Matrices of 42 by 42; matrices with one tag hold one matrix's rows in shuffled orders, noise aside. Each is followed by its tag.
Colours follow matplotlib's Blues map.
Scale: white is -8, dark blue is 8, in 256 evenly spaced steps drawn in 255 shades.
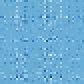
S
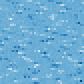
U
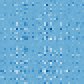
S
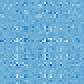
S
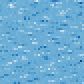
U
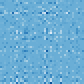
S
